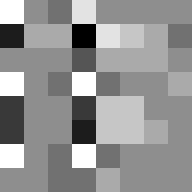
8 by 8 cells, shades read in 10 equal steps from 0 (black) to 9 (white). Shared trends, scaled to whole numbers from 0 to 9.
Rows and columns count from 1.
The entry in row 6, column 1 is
2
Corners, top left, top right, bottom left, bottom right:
9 5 5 5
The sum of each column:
42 41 37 36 47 47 43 40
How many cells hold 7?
5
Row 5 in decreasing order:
7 7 5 5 5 5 2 2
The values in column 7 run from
5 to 6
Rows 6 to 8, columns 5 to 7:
7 7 6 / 4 5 5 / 6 5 5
